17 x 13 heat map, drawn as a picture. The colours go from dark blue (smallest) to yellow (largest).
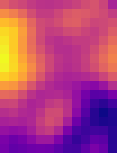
The values follow a bell shape. The field climbs toward the top left. No regular stripes run through it. The bottom right is the ninth with the lowest average. The texture is blotchy.
